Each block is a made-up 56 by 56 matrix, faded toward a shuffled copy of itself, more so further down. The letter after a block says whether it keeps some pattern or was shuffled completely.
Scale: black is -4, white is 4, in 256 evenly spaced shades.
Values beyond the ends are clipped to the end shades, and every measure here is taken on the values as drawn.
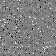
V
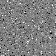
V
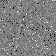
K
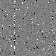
V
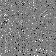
V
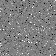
K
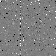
V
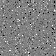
V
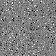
V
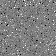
K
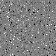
V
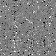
V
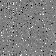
V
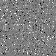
V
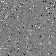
K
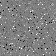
K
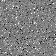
K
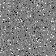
V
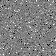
K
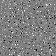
V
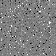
V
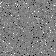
K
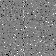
V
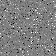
K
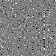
V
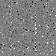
V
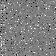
V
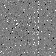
V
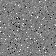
K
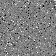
K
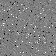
K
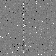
V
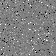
K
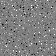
K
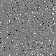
V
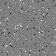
K
